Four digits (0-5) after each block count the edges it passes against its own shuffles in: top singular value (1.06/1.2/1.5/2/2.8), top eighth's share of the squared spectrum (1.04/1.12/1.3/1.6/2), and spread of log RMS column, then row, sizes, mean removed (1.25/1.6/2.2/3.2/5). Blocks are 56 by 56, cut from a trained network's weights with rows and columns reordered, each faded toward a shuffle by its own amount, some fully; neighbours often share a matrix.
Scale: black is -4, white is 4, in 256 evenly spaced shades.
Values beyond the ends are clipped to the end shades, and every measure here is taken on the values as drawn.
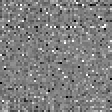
3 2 0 1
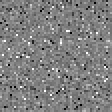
0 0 0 0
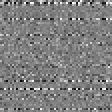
4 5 0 4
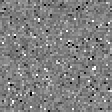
0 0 0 0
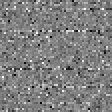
3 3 0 2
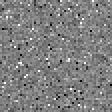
0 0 0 0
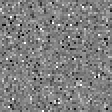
1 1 0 0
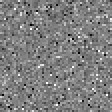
0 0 0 0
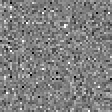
2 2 0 1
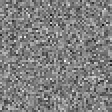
3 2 0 1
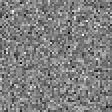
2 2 0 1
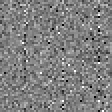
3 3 2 0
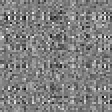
4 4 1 3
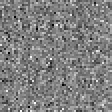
2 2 0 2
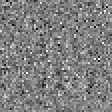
2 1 0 1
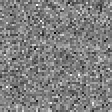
1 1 0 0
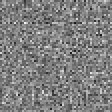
3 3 1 2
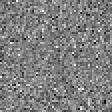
1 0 0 0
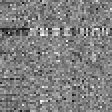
4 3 0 3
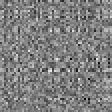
4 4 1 3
